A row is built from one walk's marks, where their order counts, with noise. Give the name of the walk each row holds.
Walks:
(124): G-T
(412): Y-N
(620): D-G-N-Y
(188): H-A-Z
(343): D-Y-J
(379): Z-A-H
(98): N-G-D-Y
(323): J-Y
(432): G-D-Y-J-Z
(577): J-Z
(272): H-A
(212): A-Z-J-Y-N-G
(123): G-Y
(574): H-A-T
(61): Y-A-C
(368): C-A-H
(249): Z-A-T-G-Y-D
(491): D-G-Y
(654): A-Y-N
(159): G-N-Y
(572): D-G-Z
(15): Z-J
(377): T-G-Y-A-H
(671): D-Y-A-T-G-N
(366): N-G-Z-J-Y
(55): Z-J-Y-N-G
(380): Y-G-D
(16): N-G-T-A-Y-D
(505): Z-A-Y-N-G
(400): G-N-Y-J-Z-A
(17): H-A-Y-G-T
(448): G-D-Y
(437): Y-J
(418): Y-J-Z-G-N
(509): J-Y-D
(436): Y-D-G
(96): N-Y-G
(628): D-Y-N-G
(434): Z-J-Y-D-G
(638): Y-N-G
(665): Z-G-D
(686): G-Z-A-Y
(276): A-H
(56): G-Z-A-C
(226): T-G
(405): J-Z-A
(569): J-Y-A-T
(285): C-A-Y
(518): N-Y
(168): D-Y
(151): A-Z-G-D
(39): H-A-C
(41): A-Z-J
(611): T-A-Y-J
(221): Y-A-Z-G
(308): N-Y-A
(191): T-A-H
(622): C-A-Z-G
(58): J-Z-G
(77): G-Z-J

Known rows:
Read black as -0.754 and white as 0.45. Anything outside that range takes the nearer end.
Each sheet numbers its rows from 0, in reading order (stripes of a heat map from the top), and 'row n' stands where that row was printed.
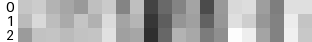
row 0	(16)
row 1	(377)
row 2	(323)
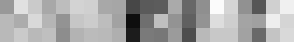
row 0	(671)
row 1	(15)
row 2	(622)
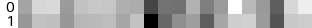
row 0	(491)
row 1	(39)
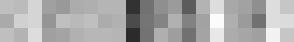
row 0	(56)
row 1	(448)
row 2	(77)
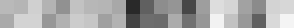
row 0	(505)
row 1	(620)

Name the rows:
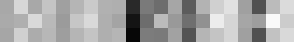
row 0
(285)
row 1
(577)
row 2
(368)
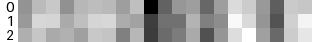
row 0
(272)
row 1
(168)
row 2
(308)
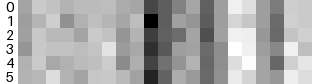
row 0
(221)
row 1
(188)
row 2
(654)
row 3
(569)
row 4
(412)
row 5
(434)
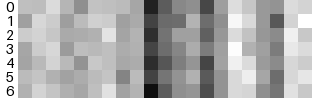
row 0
(249)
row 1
(628)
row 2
(226)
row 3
(432)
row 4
(212)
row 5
(96)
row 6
(191)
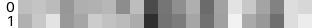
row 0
(159)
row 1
(572)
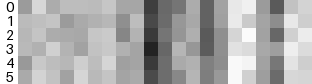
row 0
(61)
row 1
(400)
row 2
(518)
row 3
(55)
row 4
(437)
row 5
(380)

